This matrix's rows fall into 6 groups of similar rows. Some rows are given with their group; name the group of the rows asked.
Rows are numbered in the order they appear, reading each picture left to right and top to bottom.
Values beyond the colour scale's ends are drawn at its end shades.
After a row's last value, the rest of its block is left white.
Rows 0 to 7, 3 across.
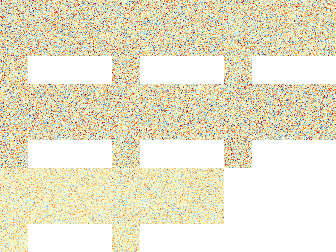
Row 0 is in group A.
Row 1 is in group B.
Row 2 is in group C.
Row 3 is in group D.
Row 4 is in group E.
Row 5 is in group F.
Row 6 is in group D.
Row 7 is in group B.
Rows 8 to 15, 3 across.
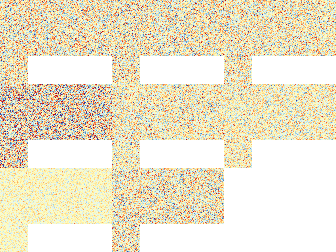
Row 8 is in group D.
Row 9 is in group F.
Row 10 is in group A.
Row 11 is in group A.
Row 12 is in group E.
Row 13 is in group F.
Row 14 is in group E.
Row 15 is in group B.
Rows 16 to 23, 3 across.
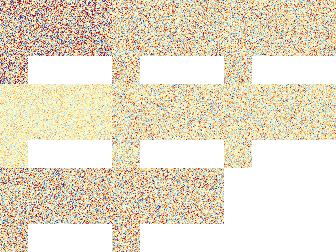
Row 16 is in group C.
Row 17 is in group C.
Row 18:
C
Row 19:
C
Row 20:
E
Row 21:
E
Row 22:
F
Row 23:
D
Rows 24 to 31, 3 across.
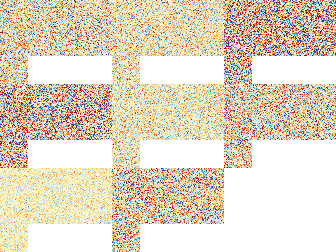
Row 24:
E
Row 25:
D
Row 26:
D
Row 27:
E
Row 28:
F
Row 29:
A
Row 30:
C
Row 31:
D
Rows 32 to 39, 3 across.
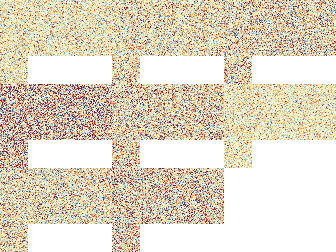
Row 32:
E
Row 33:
C
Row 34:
B
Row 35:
A
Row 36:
C
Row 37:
D
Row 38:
F
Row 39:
A
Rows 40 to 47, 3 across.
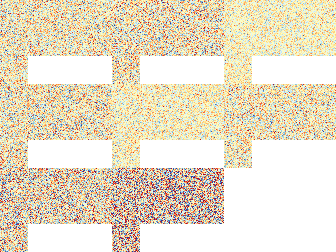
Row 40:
A
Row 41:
D
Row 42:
F
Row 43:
B
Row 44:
D
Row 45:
D
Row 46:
A
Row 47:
F
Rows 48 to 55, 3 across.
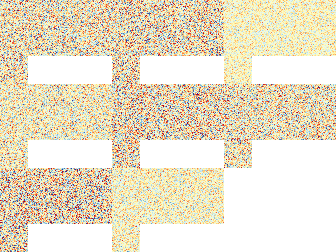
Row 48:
F
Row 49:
C
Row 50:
B
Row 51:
F
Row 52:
D
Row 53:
A
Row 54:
E
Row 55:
B
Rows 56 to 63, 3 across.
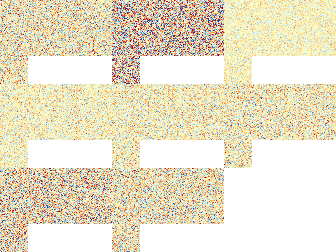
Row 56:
A
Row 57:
B
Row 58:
B
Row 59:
E
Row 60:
C
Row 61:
C
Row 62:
D
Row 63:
B
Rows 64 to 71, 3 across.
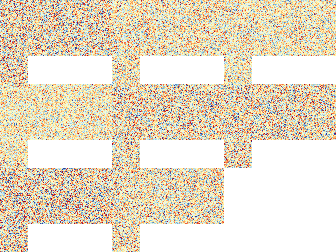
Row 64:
F
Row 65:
D
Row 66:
E
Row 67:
C
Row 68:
E
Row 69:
B
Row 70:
E
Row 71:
F
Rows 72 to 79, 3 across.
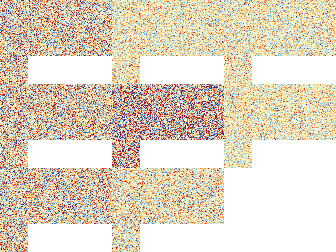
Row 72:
A
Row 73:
B
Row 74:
F
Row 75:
A
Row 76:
B
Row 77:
E
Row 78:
F
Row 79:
E
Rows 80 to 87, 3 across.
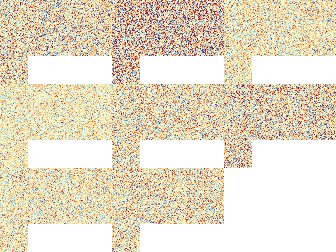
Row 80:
F
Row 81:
D
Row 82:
D
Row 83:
A
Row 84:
D
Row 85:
C
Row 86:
B
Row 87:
C
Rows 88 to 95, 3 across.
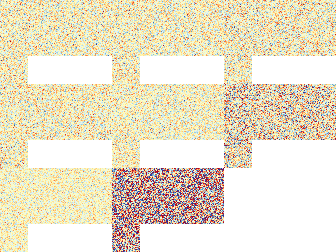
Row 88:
F
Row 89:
F
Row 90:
A
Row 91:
C
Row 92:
F
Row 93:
A
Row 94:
A
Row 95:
D
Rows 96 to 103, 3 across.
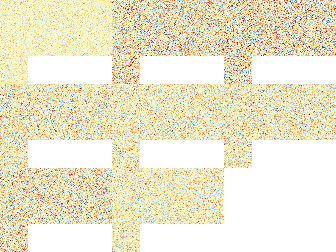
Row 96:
F
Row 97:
B
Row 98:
D
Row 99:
E
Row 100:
B
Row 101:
E
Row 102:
B
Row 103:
C
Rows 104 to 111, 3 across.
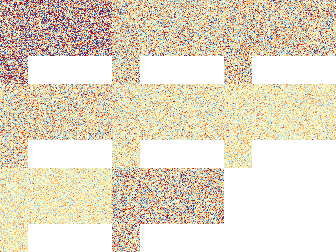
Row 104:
F
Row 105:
E
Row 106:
D
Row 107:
D
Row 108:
A
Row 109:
D
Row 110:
A
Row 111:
B
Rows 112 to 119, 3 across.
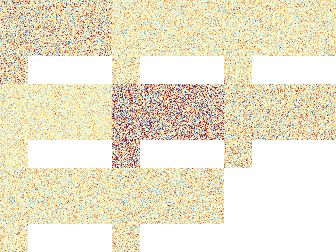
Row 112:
C
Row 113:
B
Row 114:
C
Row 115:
A
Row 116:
A
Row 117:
C
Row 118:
B
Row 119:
B
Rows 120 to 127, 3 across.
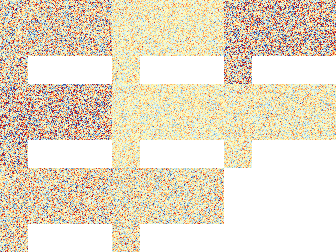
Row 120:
B
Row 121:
C
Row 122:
B
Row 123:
E
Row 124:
B
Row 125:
B
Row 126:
D
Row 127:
F
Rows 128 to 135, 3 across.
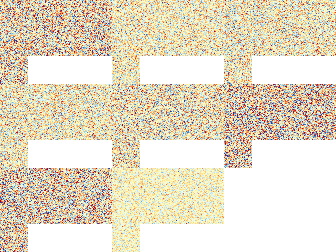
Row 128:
C
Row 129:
D
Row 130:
A
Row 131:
A
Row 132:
F
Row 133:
D
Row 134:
A
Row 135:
E
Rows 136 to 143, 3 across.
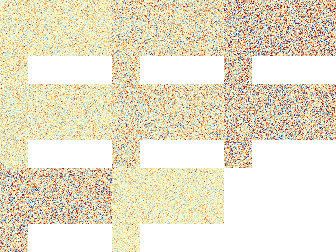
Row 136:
D
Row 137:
C
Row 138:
C
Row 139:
A
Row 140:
C
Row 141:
F
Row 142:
B
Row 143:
A
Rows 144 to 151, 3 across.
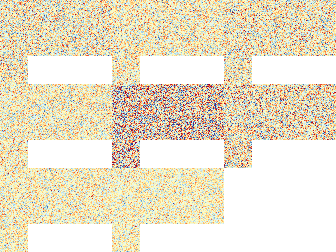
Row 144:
F
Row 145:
D
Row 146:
E
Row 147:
B
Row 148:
B
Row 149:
C
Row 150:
D
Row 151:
B
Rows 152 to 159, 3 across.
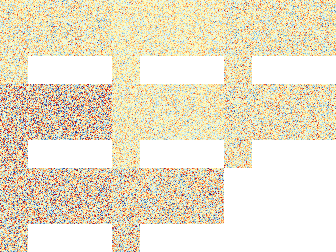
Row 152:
E
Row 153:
C
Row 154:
B
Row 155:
F
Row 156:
F
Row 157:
A
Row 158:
E
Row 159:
B
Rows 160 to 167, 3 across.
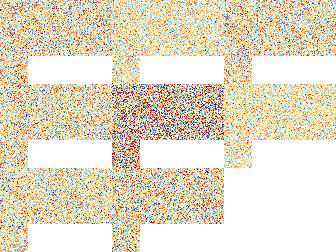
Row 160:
B
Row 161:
A
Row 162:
A
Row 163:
C
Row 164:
B
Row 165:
D
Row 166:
E
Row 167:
C
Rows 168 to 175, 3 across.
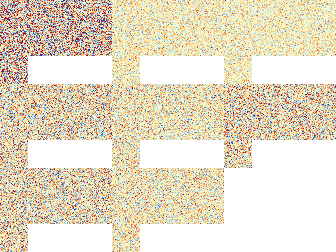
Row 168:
E
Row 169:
D
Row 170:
A
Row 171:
B
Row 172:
F
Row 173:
D
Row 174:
F
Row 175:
D
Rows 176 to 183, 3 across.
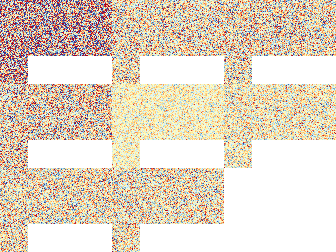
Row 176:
F
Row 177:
E
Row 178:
E
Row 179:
B
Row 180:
E
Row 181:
E
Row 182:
F
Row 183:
A
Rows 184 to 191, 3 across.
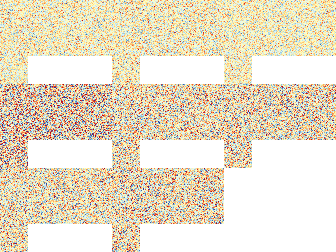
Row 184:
E
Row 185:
C
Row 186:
F
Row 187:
D
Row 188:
D
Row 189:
F
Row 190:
F
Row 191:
C
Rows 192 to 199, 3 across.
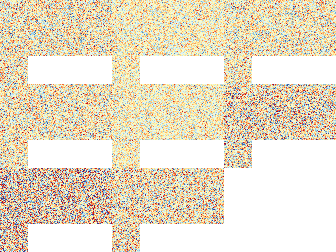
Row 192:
B
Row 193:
D
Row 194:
B
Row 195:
D
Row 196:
A
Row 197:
E
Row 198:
A
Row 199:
C
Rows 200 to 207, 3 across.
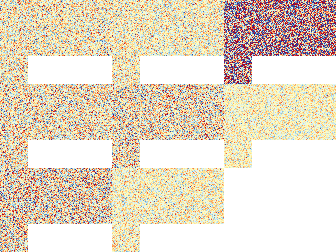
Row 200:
C
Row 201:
F
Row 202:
B
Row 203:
D
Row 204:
A
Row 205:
F
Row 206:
D
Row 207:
B
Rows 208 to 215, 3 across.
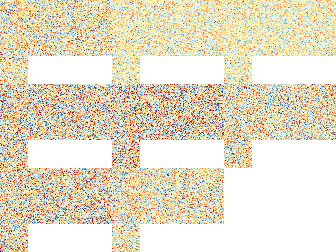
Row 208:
E
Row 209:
C
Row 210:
C
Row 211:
A
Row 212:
B
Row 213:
F
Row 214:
C
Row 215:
E
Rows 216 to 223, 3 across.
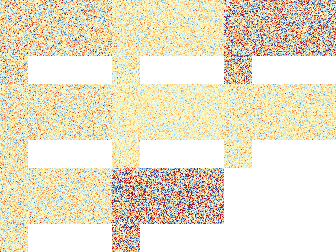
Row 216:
D
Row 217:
D
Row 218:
A
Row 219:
A
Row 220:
B
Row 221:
D
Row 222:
A
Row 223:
E
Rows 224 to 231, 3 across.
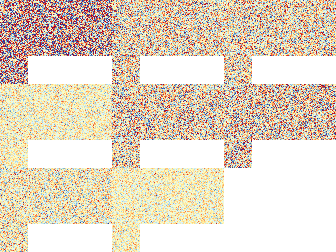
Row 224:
D
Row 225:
A
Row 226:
C
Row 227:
A
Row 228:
E
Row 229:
B
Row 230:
F
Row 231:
C
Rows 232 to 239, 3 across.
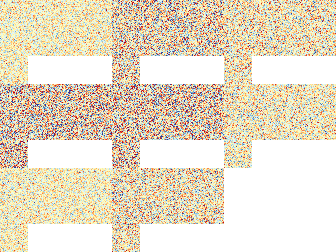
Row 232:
C
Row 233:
F
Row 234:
D
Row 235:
B
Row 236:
F
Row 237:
E
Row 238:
A
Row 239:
A
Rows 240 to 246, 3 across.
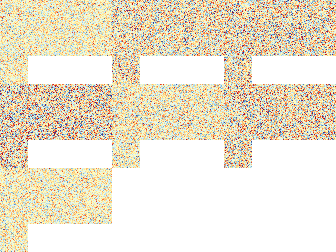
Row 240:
A
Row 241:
F
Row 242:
E
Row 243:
B
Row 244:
E
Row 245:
C
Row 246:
D
